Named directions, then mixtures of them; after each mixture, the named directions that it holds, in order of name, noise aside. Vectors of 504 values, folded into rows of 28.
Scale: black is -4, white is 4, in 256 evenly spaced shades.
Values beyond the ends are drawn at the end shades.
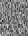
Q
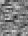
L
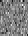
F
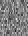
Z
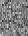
L, Q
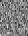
F, Q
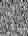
F, Q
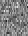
L, Z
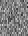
Q, Z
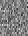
Q, Z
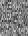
L, Q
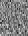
Q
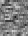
L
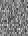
Q, Z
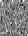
F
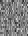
F, Z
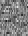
L, Z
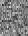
L, Q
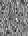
Q, Z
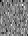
F
